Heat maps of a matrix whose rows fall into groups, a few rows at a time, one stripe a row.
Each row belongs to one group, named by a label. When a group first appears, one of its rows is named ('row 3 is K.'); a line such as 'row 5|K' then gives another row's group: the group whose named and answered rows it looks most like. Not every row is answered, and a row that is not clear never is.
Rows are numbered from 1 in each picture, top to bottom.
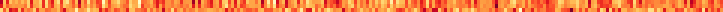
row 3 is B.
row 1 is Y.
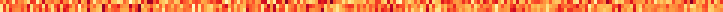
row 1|Y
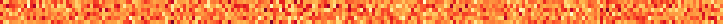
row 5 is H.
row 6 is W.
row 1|W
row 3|B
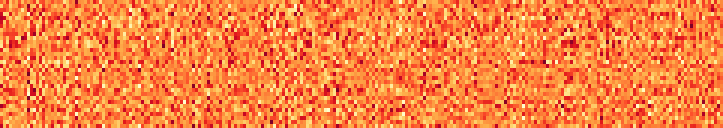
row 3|H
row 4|W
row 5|H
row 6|Y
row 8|B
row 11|B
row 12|B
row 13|W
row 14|B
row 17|Y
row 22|Y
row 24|W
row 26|H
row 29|H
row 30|B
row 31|W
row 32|Y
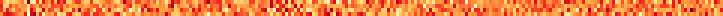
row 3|Y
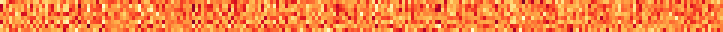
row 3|Y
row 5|B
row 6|Y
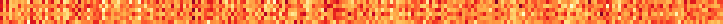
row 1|Y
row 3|Y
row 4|B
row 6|W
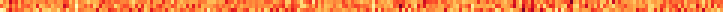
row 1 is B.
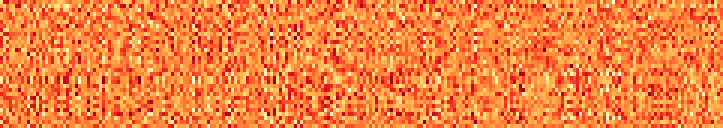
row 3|Y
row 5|H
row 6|Y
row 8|W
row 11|Y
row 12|W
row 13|H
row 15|Y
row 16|Y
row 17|B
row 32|W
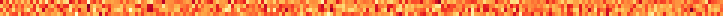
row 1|Y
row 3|Y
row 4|B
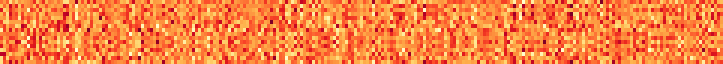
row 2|B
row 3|W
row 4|B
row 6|W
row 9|H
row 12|W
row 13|H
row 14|H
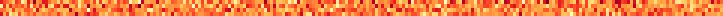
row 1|H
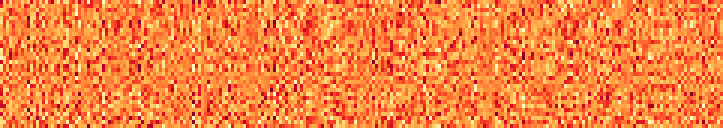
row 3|H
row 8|B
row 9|B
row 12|H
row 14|B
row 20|B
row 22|W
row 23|W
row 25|B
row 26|Y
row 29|Y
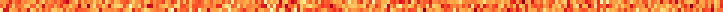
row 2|Y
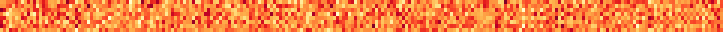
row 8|B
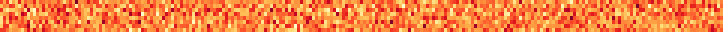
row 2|H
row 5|B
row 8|H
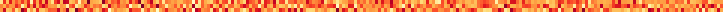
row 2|H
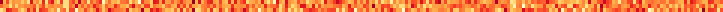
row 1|Y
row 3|H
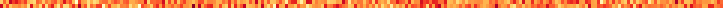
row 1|B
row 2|Y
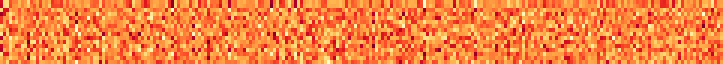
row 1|W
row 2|W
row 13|Y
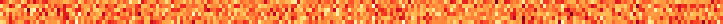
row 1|H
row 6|H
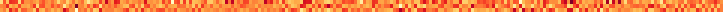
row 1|B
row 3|B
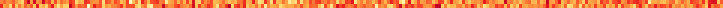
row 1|H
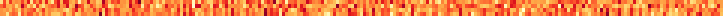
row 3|B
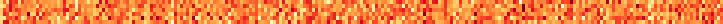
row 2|H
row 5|H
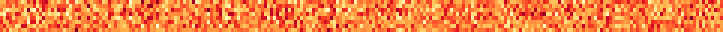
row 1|H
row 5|Y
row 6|W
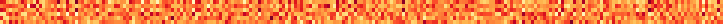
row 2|W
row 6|B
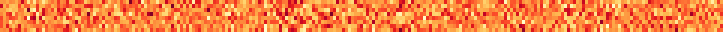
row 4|Y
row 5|W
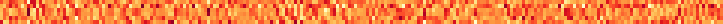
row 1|W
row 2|H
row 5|B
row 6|W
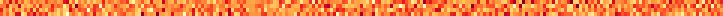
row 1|B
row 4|H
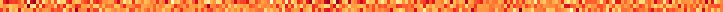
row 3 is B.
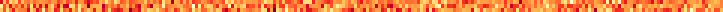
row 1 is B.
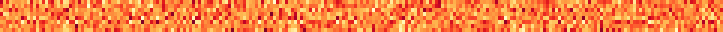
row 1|Y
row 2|Y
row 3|B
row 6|H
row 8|B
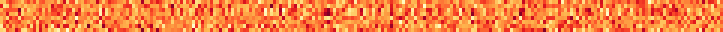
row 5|B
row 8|H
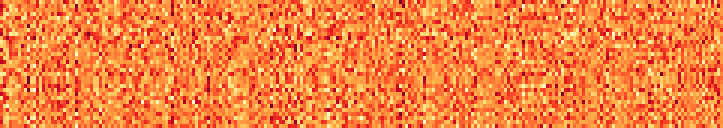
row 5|H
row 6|Y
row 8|Y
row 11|H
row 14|B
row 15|W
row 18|H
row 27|W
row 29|B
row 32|B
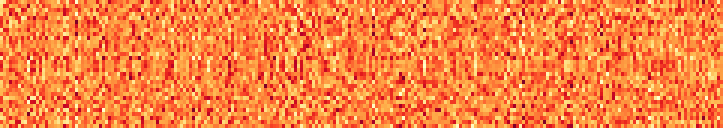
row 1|H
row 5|H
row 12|B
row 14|H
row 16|W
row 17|W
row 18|W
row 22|B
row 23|H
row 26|W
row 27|B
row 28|Y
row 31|H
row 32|B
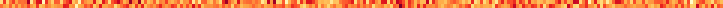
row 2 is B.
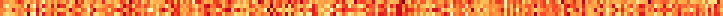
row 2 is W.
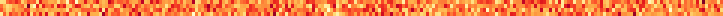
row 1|H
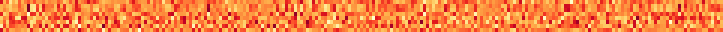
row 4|W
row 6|B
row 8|Y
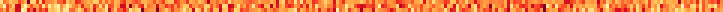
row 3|H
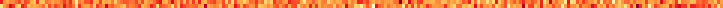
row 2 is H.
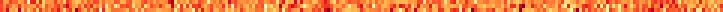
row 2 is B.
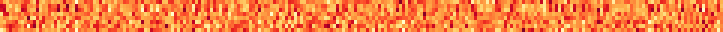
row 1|B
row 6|H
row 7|W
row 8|H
